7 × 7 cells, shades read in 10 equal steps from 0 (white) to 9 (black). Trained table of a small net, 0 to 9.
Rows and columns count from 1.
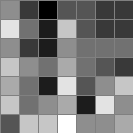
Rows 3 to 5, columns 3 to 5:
8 4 5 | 5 3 5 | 8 1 6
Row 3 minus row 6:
2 2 4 1 -3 4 1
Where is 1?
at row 2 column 1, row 5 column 4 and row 6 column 6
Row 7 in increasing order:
0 2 2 3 4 4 6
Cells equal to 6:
6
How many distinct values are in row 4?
6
